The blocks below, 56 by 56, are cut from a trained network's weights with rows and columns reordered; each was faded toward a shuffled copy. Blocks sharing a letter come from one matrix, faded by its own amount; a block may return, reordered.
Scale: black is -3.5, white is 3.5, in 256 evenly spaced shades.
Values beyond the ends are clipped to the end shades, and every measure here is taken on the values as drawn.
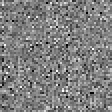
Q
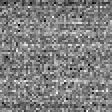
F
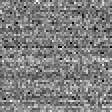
F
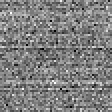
F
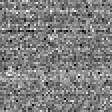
F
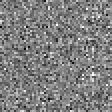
Q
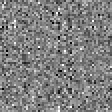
Q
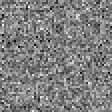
Q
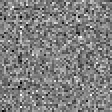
Q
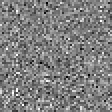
Q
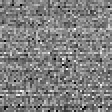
F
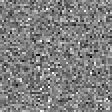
Q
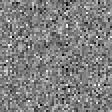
Q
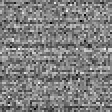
F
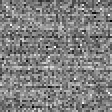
F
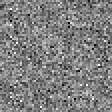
Q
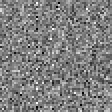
Q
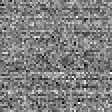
F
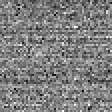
F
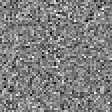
Q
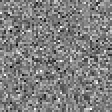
Q
